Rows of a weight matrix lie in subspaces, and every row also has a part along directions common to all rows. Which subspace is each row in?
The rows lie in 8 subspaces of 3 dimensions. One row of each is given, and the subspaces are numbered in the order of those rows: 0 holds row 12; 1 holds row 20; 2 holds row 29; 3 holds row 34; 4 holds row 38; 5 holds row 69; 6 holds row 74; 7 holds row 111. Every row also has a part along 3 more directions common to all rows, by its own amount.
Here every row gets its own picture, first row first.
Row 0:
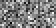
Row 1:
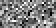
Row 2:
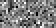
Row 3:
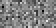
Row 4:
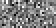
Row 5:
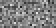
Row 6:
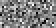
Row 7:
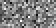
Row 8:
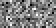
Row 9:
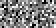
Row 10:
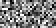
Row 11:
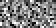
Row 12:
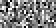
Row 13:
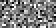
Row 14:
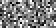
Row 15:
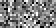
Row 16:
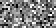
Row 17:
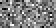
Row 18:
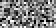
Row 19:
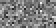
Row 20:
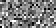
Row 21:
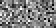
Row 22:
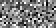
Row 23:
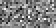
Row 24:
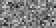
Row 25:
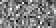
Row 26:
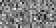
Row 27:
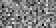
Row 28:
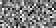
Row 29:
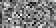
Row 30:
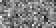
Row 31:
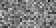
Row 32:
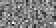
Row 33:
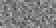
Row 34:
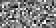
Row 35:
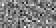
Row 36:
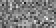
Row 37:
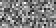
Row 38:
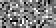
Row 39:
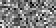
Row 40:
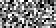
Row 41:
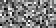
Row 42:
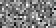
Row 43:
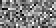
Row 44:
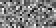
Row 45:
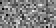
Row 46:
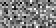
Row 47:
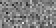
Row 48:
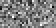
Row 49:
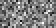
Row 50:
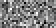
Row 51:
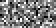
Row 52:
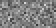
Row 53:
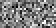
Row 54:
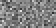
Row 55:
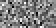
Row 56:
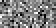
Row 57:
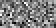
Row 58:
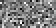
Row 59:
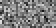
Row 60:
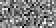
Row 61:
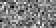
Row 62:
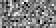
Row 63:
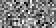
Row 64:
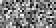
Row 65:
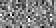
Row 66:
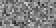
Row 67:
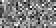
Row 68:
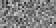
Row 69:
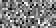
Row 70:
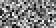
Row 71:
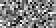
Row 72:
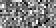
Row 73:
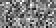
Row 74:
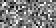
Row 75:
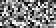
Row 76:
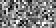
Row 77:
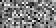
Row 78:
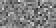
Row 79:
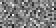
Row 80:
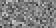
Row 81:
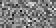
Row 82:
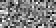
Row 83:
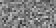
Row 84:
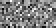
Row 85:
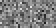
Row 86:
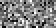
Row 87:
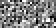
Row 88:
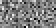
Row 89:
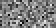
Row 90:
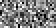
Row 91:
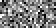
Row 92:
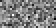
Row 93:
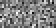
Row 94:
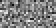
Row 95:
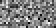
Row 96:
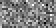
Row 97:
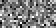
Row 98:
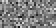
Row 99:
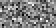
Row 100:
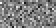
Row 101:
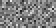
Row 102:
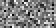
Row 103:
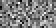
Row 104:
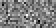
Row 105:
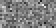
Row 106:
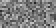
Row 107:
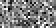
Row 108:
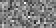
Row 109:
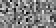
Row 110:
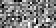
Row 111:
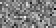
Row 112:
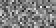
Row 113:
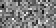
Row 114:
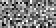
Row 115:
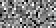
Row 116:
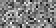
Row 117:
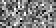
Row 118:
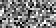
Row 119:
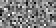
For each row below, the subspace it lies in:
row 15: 1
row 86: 4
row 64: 5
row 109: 0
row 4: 7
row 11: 1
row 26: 2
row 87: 0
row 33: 1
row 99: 3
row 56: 2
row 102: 4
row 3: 0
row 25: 5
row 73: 5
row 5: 3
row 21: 4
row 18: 3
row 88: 0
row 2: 6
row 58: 4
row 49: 6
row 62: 7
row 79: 4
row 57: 1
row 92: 4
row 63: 5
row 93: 3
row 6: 3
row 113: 0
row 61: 6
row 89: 6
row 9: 3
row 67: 6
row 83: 4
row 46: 7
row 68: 7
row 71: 6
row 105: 0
